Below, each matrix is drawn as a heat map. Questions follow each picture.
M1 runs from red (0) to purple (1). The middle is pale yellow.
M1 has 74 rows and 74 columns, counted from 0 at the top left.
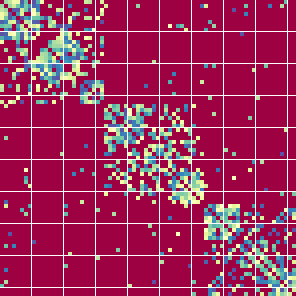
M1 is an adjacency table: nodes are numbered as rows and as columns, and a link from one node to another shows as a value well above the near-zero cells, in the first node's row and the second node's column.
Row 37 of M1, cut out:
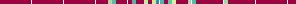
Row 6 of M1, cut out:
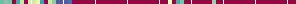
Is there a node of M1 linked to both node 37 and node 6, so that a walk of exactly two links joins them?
yes
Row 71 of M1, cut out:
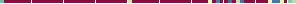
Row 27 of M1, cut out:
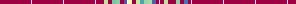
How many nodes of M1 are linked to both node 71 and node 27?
1
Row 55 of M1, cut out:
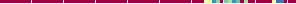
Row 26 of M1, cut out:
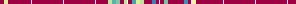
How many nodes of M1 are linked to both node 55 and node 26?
0
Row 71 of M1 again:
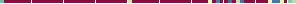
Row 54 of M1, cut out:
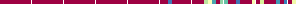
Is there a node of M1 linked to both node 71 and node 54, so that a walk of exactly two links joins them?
yes
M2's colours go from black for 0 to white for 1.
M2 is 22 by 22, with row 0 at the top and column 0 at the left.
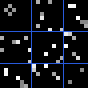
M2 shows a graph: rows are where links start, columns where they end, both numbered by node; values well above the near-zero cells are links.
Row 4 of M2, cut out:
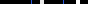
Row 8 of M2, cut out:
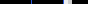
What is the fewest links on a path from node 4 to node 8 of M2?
6
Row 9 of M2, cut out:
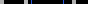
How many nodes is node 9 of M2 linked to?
3
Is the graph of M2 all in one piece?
yes
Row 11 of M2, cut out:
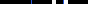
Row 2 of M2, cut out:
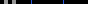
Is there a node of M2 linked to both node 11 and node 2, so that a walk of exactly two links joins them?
no
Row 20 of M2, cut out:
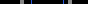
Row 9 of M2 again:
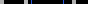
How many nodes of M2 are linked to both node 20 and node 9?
0
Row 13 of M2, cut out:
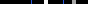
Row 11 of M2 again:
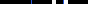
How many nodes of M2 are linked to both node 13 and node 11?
0
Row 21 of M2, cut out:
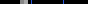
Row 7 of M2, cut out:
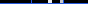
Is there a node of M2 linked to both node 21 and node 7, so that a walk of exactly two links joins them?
no
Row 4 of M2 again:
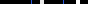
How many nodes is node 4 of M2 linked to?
2
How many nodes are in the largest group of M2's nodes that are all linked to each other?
2
